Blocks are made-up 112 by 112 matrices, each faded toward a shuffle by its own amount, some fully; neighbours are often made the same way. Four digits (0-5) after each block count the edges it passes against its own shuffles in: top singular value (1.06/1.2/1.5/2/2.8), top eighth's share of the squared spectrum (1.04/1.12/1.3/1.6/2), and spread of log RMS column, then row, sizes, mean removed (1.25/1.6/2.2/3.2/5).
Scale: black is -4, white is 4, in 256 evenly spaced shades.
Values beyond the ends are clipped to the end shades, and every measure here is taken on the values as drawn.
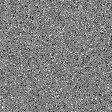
1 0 0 0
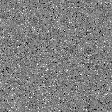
3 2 0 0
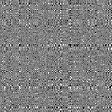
5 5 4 3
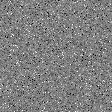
0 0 0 0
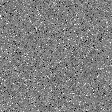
0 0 0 0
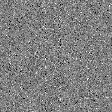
1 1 2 0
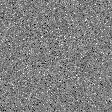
0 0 0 0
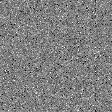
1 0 1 0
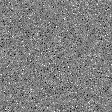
0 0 0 0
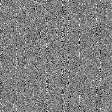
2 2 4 0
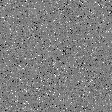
1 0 0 0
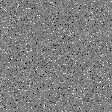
2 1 0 0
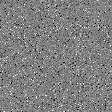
3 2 1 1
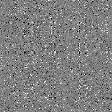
4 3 2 1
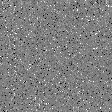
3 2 0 0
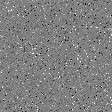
0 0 0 0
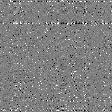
4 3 2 2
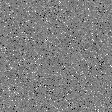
1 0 0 0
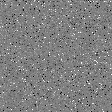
2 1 0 0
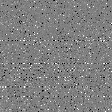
4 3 1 2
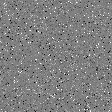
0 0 0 0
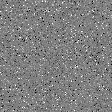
2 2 0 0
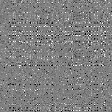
5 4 3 3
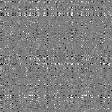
5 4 3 3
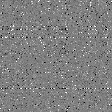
4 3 1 2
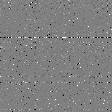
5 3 1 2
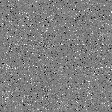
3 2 0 1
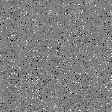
3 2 1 1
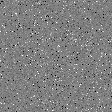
2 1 0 0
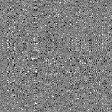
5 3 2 3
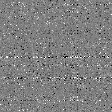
2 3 2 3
